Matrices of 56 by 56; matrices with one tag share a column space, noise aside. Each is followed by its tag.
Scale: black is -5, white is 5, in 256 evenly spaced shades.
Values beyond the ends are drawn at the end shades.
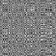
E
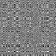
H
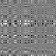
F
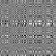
F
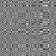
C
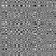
C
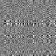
F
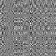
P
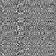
P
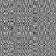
P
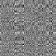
P
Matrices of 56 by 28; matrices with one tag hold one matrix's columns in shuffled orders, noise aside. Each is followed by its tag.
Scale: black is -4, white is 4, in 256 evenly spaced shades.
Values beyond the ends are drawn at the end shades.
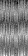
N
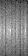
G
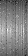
G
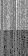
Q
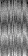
N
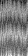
N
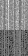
Q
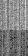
Q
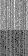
Q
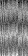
N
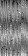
N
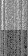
Q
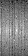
G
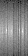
G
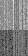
Q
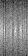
G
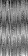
N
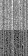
Q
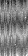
N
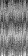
N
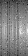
G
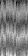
N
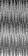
N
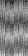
N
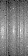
G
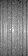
G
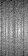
G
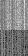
Q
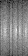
G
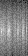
G
